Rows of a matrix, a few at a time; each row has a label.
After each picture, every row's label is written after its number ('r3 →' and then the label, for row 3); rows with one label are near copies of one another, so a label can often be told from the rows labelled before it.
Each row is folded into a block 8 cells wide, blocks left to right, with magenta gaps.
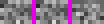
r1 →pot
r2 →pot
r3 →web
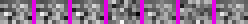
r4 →web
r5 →web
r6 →web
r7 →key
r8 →web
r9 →pot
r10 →web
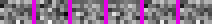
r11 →pot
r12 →key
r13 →web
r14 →web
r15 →pot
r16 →pot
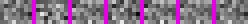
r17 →key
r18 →web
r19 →pot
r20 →key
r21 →pot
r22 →pot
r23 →key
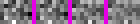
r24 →key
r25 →key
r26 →pot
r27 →pot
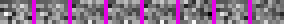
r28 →web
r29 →web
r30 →pot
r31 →pot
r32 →pot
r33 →key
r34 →web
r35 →key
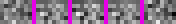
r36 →key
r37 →web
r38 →web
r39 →web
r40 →key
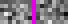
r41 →web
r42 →key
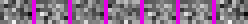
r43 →key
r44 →web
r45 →key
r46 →pot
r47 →web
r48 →web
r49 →key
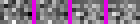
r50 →key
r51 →key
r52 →web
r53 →web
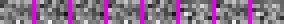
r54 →pot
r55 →key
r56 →key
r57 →pot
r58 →key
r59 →web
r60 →pot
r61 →web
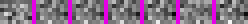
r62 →web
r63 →key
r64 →key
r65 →key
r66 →key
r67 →pot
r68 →key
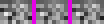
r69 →web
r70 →web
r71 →web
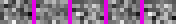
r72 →key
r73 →pot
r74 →web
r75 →key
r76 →web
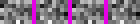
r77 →pot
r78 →key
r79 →pot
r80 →key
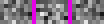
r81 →key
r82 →web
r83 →key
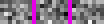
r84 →web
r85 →key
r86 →pot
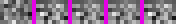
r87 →key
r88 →web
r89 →web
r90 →web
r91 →web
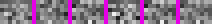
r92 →web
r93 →key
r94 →pot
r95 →web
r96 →pot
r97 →pot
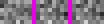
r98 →pot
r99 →key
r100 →key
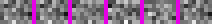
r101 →key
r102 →key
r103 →pot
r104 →pot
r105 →web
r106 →key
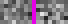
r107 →key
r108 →web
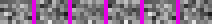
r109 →web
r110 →key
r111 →pot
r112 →pot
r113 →web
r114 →key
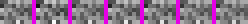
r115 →pot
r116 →pot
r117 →pot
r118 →pot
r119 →pot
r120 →pot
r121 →pot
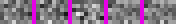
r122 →key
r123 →key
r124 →web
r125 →pot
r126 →pot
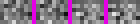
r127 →key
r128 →key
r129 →web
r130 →web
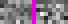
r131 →pot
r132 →web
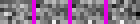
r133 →web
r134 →pot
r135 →pot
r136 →key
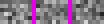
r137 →web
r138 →pot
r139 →key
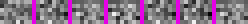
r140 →pot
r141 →key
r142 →web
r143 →web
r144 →key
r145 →key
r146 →web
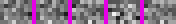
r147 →key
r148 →key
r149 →pot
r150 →web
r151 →pot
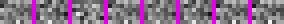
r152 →pot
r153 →key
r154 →web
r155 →pot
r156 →key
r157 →key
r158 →pot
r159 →pot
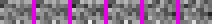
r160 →pot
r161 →pot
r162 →pot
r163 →pot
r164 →key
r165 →key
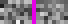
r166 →pot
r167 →web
